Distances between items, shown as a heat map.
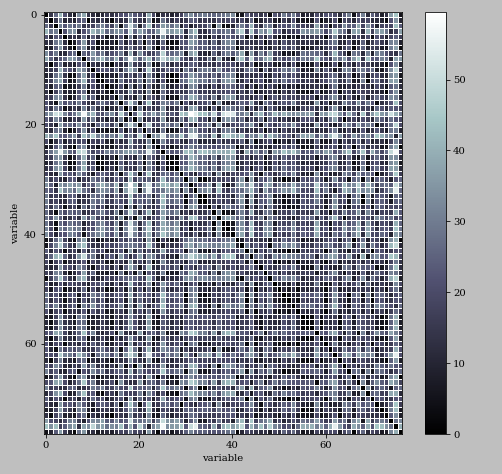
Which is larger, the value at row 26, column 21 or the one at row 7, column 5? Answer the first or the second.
the second
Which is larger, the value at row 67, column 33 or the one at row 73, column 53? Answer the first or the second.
the first
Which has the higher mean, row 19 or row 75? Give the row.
75
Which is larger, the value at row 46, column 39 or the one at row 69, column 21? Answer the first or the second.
the first
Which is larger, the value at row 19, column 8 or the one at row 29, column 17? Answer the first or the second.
the first
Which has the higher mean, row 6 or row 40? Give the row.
40
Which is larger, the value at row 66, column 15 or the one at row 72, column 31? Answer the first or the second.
the second
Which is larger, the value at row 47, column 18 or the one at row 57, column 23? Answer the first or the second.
the first
